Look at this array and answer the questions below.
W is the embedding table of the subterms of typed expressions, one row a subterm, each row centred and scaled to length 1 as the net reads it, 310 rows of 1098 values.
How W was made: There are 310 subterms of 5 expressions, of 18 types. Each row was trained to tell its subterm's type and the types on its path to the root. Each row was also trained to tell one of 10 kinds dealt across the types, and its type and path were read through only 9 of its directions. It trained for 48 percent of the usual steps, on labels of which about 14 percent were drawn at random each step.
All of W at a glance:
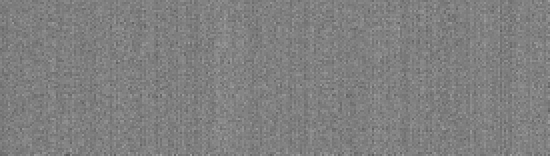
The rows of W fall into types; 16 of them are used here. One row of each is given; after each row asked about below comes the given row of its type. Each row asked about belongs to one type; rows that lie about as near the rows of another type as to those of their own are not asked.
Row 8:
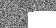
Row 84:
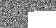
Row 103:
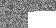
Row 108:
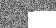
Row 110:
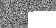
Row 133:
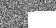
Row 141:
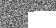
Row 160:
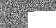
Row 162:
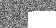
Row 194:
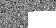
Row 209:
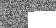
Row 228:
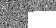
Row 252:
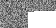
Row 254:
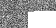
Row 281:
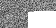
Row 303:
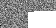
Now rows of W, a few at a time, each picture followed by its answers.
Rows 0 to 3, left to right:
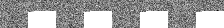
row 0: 252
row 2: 228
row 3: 110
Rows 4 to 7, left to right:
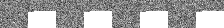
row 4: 228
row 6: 103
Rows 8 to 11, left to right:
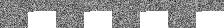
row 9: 133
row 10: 209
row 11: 194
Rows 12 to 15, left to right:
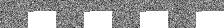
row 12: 141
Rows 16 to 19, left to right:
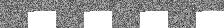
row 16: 133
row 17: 254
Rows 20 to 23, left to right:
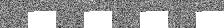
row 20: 160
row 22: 133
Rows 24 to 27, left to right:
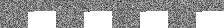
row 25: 103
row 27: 303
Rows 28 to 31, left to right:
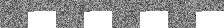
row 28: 281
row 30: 162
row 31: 281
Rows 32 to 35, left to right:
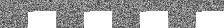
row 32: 110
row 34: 252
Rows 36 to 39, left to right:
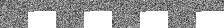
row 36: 103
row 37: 162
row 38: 103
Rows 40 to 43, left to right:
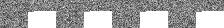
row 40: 228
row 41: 162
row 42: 8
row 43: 84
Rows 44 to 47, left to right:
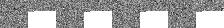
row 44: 254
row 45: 303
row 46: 303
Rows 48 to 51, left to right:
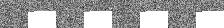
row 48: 303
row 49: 162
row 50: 108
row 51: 133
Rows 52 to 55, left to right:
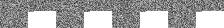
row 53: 84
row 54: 108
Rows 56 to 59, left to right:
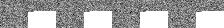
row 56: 8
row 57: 84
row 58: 228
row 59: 160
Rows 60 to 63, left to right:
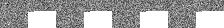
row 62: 141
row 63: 84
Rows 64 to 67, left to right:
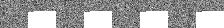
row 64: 110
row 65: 209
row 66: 8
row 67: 133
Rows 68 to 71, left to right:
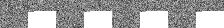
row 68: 103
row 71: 162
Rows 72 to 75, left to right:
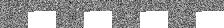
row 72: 209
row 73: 162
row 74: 209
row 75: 160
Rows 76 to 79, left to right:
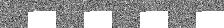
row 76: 84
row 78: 228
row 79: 103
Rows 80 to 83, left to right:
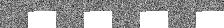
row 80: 108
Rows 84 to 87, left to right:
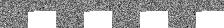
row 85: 108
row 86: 252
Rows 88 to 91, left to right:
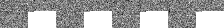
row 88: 254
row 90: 103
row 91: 281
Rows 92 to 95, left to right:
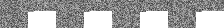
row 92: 281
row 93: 8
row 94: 228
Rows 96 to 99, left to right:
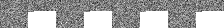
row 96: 160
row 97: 141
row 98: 8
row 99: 133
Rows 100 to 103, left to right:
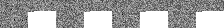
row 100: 133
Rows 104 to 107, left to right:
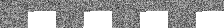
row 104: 103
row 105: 162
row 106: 303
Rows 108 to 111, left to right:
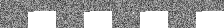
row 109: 209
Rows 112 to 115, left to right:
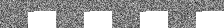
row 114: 194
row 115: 162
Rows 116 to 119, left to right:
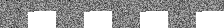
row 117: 141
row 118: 133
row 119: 141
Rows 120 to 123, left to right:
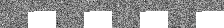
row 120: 252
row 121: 108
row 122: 84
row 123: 303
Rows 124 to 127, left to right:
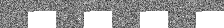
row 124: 254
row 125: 194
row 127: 281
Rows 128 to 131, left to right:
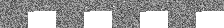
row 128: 108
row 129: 108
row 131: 8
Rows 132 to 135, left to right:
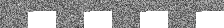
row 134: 303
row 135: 228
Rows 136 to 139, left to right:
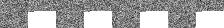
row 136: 209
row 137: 254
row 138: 194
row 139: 194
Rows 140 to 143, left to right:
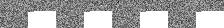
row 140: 194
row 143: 108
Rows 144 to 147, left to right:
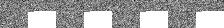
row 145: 160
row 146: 103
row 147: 162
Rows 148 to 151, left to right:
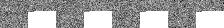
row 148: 103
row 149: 281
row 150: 228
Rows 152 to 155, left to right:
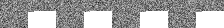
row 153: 84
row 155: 281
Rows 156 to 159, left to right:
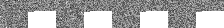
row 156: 303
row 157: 133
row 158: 108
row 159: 281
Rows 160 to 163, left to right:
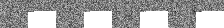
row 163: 8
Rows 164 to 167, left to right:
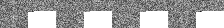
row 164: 303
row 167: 303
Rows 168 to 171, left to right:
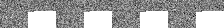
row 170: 160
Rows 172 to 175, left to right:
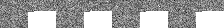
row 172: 303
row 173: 160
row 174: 103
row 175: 133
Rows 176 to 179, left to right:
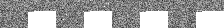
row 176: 194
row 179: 303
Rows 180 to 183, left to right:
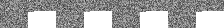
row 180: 160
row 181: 254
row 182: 133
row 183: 108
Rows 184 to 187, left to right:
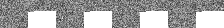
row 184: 108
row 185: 133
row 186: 209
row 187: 103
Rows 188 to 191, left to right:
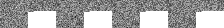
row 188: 141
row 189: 84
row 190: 84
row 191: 108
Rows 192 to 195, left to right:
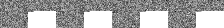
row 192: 8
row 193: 8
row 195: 281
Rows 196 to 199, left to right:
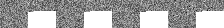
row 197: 228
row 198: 209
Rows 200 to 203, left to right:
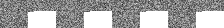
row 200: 84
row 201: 160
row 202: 254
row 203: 254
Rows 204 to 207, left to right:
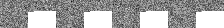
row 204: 84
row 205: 303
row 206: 209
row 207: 8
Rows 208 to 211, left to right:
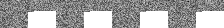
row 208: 228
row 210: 281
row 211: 103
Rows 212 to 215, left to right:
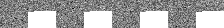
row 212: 254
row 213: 108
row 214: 84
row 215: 133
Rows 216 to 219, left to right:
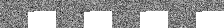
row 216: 133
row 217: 228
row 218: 254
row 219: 303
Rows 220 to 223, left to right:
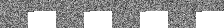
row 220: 160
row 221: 133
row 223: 103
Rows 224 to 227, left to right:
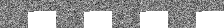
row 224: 209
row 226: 209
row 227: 254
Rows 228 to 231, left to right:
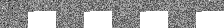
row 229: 8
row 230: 110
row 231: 160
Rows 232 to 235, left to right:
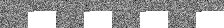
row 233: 162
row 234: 160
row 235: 228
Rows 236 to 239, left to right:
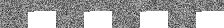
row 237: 141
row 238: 108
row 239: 303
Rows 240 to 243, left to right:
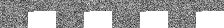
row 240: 8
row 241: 228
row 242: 110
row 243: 110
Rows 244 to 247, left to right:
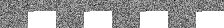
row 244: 103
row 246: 281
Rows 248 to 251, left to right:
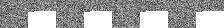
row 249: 209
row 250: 8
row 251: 252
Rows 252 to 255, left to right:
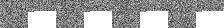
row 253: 133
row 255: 194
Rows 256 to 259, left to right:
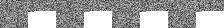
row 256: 252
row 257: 281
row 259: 194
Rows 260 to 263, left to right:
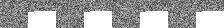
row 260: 84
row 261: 108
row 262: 84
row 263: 141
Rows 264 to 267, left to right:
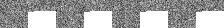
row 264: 108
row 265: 228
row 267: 162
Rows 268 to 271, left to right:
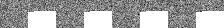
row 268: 252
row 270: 162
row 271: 103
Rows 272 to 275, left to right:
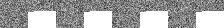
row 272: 108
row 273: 8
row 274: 281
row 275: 103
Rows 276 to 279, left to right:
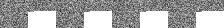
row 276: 110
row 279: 84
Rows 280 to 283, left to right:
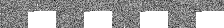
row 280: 281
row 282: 252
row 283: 303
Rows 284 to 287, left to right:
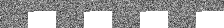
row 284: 103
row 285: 162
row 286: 110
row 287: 84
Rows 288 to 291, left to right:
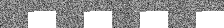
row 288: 303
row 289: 108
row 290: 281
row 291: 281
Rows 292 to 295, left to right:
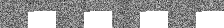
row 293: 228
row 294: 141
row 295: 8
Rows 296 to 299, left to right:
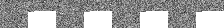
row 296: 252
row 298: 209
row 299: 133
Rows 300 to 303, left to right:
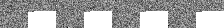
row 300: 254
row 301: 303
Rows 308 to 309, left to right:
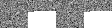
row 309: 133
